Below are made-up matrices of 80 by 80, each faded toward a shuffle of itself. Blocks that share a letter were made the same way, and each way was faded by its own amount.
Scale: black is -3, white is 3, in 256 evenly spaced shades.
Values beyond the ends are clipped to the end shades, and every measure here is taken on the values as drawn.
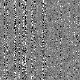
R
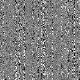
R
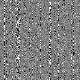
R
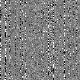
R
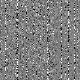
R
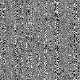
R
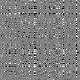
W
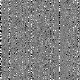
R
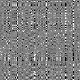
W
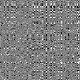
W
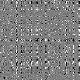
W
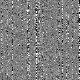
R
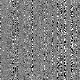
R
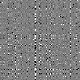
W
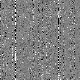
R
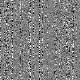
R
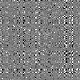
W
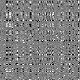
W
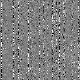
R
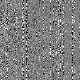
R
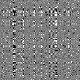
W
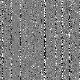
R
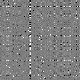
W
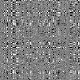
W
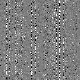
R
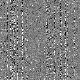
R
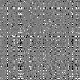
W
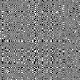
W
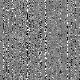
R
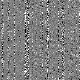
R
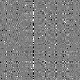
W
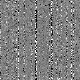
R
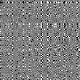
W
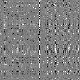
W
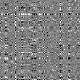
W
